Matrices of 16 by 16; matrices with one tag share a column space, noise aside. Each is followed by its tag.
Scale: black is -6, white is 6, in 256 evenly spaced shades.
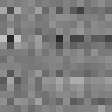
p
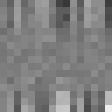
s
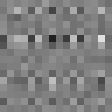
p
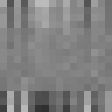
s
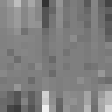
s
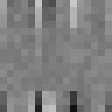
s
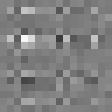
p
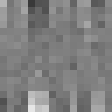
s
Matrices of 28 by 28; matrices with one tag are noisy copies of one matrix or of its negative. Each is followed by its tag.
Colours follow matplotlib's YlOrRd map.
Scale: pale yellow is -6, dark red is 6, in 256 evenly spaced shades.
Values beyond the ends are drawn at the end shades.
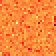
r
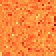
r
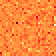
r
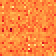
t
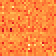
t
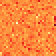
r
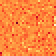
r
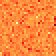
r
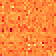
t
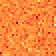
r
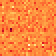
t
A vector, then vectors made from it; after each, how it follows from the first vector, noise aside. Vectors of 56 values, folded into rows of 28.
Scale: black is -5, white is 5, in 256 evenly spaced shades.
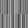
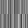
negated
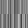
negated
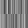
wrapped around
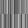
negated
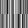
scaled up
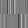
partly zeroed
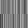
wrapped around
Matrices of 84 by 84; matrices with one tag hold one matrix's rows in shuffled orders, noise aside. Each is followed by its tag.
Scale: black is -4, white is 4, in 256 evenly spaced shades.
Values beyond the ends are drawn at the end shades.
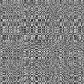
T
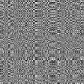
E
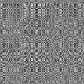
T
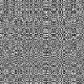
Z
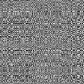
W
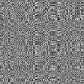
E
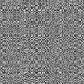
T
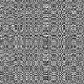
Z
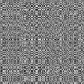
T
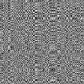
E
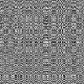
Z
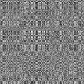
T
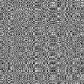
E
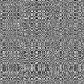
T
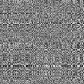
W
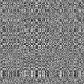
T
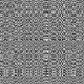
Z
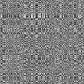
T
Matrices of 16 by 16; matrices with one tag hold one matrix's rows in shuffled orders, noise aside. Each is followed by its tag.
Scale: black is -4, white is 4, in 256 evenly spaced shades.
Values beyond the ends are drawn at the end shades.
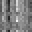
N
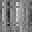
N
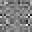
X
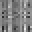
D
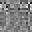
X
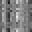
N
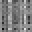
D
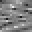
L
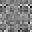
X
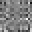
X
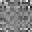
X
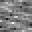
L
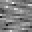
L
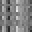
N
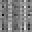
D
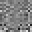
X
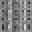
D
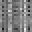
D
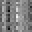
N
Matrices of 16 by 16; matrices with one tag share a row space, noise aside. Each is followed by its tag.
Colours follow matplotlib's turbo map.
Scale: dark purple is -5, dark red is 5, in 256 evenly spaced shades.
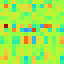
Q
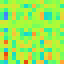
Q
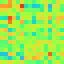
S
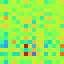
Q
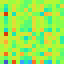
Q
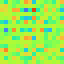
Q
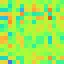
S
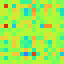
Q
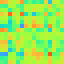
S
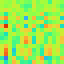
Q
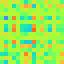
Q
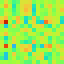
Q
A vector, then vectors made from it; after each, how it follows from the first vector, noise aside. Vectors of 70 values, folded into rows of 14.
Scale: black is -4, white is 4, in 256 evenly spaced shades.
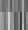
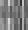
wrapped around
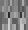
sign-scrambled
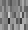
sign-scrambled
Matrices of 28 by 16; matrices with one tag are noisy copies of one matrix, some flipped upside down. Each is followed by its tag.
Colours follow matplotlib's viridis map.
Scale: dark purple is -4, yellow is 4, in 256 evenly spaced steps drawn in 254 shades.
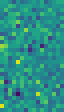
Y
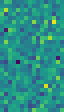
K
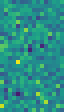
Y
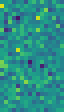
Y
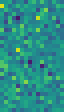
Y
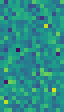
K
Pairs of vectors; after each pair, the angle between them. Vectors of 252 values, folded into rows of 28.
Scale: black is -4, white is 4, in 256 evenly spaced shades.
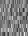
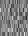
nearly parallel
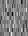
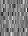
partly aligned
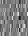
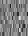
nearly opposite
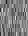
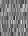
partly aligned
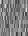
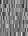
nearly opposite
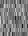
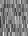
nearly opposite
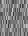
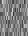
nearly parallel
